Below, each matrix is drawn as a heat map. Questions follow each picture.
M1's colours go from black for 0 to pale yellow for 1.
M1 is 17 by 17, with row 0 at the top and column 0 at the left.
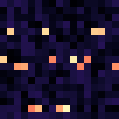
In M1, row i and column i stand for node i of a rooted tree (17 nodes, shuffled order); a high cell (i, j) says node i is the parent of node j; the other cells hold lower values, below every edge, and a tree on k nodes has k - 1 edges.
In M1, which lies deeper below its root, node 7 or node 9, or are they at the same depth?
node 7
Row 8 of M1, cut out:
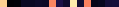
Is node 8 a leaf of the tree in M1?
no
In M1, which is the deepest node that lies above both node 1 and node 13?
4
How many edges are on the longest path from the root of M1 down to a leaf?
2
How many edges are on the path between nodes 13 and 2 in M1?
4
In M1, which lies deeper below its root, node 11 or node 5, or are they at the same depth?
node 11
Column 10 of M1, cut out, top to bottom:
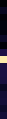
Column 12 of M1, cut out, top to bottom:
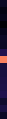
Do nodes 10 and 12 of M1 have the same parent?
yes
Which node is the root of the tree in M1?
15
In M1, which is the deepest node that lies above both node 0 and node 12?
8
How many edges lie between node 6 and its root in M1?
2
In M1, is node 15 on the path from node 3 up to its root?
yes
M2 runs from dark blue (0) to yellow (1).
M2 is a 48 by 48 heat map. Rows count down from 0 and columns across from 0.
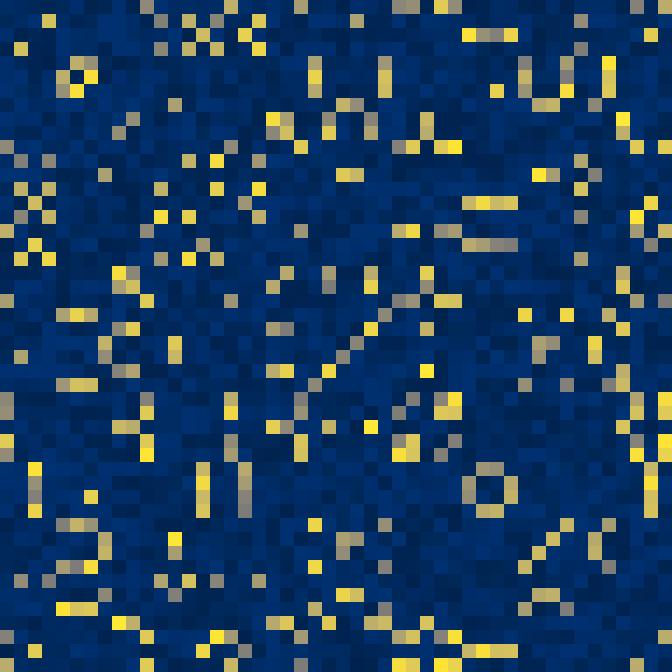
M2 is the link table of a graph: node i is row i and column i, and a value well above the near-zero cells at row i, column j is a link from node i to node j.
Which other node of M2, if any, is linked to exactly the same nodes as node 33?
node 36
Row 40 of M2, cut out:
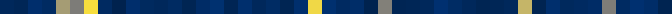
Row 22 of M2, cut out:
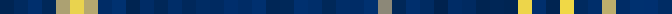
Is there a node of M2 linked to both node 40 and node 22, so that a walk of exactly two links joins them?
yes
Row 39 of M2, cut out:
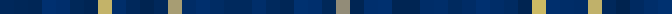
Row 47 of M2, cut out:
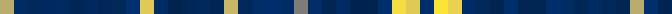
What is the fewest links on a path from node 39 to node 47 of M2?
6
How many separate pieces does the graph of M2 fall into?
2
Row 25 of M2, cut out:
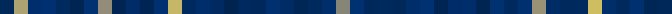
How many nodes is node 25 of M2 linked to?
6
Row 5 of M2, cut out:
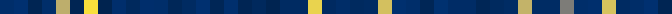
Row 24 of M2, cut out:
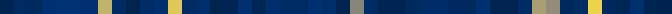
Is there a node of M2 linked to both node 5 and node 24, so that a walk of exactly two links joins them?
no
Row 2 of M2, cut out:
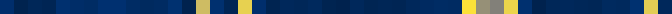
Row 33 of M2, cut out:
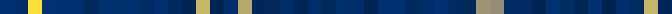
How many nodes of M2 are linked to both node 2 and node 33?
5
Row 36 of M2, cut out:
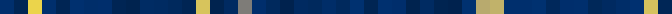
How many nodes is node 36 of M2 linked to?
6
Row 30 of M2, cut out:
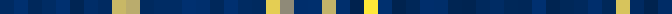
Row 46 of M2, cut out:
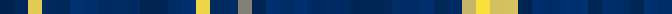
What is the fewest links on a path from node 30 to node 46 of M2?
5
